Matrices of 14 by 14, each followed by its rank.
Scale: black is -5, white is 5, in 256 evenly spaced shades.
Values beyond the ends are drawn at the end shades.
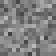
full rank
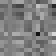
two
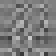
two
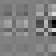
one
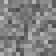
full rank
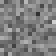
full rank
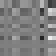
one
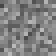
full rank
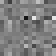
two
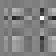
one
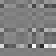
one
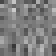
two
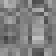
two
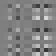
one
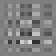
one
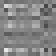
two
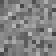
full rank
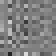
two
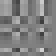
one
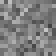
full rank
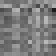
two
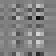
one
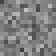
full rank
